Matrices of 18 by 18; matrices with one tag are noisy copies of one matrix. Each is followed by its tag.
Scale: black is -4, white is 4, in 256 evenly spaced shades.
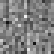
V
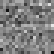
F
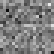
F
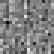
V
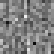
V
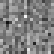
V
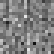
V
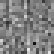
V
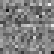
F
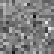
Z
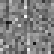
V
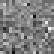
Z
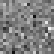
Z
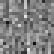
V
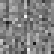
V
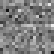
F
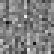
V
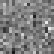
Z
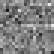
F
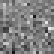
Z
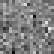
Z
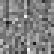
V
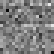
F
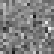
Z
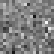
Z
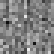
V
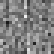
V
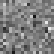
Z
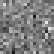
Z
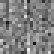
V
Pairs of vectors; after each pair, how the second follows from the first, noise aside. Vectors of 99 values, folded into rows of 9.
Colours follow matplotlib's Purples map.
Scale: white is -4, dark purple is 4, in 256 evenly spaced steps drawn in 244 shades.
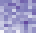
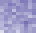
shrunk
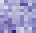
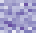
sign-scrambled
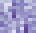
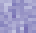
shrunk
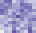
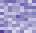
sign-scrambled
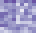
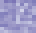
shrunk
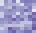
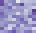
sign-scrambled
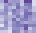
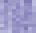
shrunk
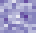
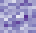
sign-scrambled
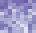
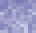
shrunk
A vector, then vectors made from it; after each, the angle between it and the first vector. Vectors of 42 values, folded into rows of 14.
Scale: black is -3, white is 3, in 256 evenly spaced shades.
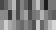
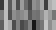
partly aligned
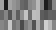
partly aligned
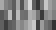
nearly opposite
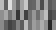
orthogonal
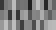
nearly parallel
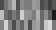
partly aligned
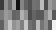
partly aligned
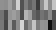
partly opposed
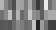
nearly opposite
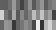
partly aligned
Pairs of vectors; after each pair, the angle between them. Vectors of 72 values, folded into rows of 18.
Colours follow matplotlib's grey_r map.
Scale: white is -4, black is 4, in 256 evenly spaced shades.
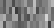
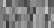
partly opposed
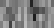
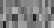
orthogonal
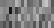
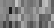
nearly parallel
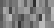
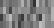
nearly parallel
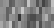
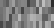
nearly opposite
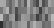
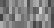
nearly opposite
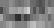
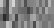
orthogonal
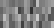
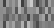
partly opposed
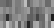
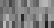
partly opposed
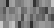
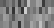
orthogonal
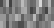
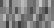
nearly parallel
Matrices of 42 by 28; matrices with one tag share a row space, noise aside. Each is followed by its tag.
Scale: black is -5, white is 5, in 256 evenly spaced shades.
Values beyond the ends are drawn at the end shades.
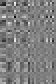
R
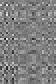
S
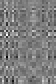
S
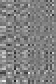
R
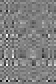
S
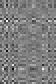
S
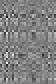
S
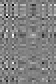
S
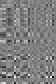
R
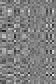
R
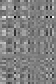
R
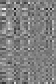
R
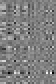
R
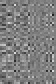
R
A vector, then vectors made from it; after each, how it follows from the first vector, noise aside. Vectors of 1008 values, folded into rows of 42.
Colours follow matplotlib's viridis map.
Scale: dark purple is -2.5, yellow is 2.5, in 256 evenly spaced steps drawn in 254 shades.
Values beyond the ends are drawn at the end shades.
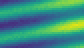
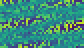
sign-scrambled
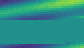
partly zeroed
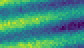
negated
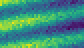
negated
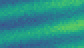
shrunk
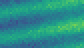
shrunk
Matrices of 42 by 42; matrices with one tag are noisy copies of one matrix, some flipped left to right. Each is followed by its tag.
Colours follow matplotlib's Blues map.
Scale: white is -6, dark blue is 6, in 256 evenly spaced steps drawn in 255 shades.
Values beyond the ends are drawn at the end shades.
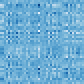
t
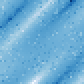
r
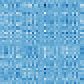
t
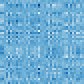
t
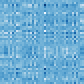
t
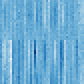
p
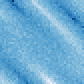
r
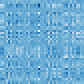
t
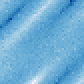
r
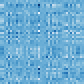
t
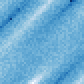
r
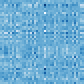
t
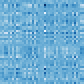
t
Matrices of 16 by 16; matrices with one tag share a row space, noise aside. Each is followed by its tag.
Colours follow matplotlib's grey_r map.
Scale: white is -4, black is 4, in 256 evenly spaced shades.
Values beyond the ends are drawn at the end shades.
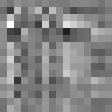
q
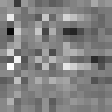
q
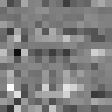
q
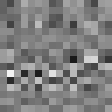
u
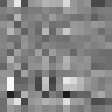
q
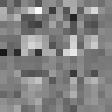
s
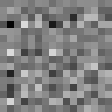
u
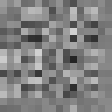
s
